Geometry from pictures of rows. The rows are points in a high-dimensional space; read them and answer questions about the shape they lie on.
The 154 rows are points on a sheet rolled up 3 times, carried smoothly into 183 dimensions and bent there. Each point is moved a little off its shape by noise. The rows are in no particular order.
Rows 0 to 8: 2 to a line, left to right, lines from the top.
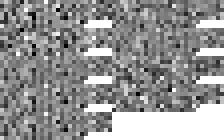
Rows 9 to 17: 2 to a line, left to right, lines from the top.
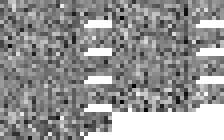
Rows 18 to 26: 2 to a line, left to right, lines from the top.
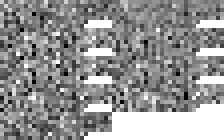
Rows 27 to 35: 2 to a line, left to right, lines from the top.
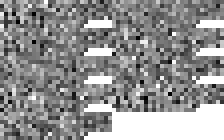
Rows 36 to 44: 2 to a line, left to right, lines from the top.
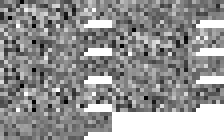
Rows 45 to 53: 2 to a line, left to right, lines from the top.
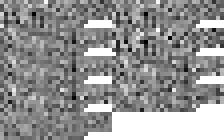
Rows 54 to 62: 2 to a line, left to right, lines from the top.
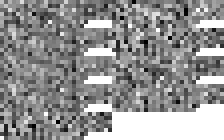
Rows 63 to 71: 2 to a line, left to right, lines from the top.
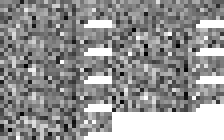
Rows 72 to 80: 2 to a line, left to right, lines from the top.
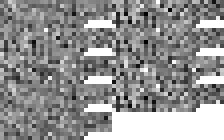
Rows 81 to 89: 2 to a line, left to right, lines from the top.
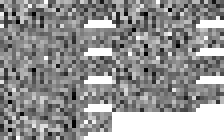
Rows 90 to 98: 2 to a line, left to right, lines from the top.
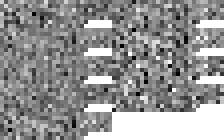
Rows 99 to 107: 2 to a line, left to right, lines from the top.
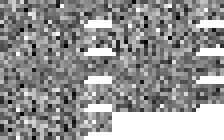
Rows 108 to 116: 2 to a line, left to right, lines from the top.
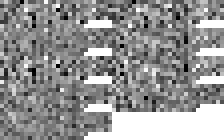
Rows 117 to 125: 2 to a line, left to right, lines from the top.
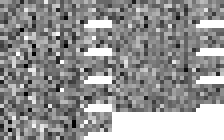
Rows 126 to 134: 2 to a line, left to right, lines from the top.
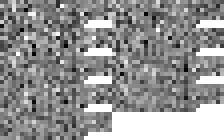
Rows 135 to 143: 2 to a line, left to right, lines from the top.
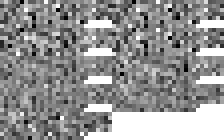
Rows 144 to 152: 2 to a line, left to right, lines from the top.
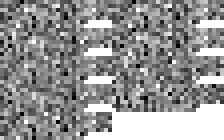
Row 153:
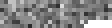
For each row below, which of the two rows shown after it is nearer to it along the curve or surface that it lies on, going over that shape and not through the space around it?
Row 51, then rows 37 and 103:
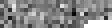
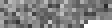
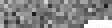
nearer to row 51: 37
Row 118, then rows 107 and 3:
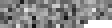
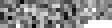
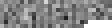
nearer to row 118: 3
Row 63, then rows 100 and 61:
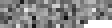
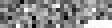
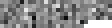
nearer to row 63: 61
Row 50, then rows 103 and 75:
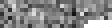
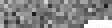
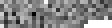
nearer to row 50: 103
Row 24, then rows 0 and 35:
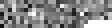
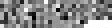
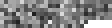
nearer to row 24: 35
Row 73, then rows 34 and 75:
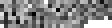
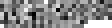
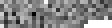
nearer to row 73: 34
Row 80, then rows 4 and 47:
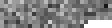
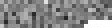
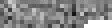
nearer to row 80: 4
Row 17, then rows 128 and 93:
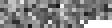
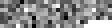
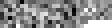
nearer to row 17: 93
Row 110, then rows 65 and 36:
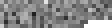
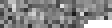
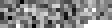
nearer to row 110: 65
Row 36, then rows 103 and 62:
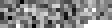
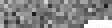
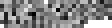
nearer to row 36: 62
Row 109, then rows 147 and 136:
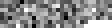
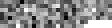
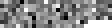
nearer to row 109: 147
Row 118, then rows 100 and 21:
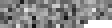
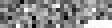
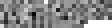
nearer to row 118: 21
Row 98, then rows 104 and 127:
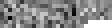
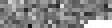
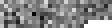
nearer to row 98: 104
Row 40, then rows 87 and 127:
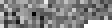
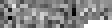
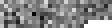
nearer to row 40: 127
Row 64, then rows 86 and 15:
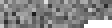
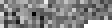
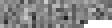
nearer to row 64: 15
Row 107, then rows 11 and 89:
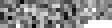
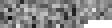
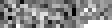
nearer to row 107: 89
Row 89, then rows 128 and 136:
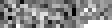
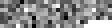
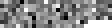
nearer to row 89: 128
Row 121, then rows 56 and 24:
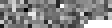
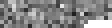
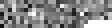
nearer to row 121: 24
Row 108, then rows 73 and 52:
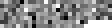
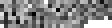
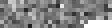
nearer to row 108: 73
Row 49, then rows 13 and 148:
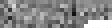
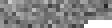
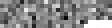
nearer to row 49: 13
